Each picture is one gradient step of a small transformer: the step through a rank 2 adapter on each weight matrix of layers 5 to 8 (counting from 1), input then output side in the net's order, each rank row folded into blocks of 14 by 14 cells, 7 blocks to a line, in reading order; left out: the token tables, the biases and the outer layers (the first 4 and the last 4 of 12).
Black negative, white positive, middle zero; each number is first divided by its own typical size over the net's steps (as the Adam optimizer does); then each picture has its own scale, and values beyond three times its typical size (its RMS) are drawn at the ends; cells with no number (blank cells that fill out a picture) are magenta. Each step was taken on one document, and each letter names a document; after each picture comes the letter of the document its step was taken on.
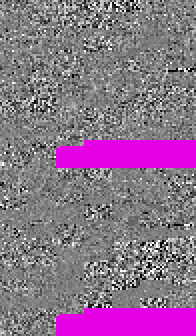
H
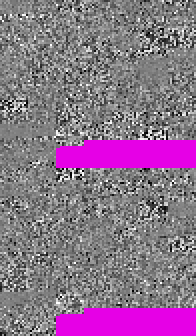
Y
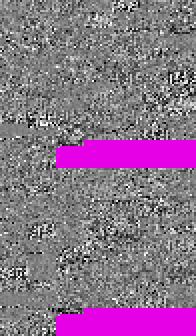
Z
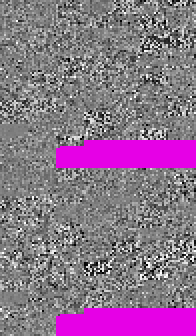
Y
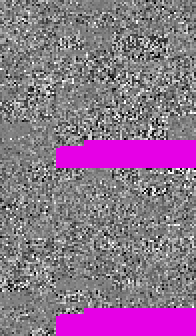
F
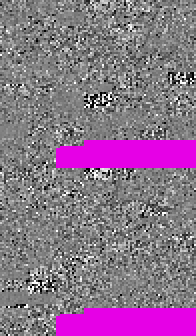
Z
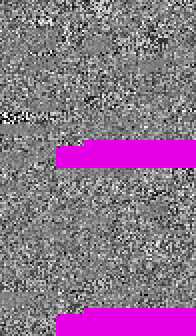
Y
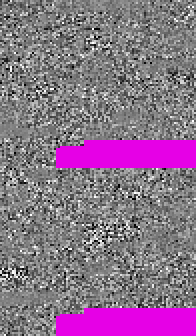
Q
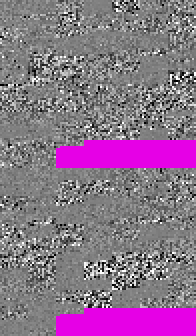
H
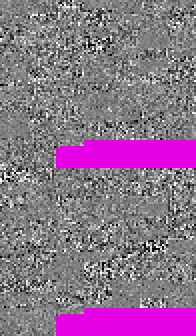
H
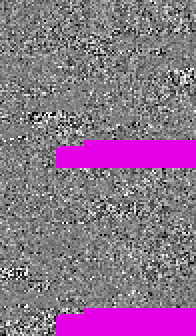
Z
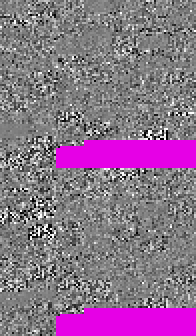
Y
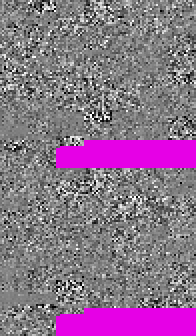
Q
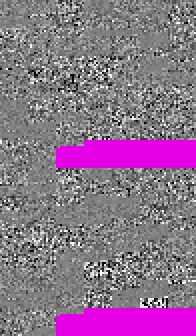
H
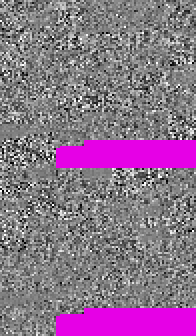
Q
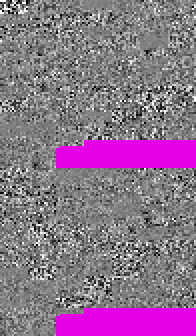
H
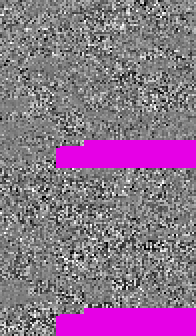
Q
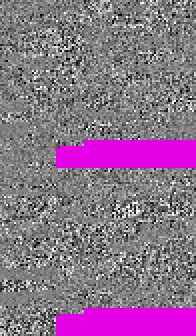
F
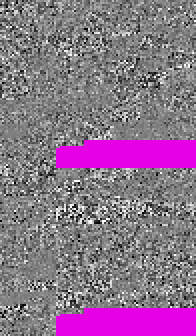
Q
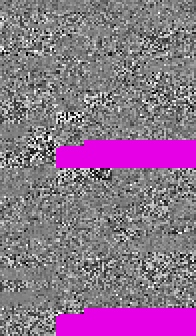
Y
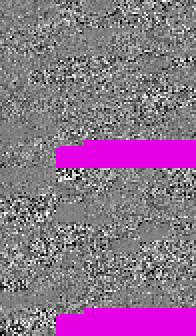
F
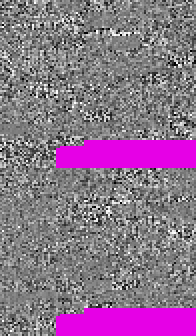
Q
